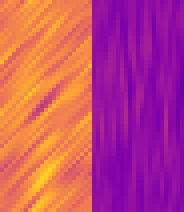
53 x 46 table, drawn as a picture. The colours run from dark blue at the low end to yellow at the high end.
It is made of 1 by 2 panels. Panel 1,1: high, slanting up to the right. Panel 1,2: low, streaked downward, faint in contrast.
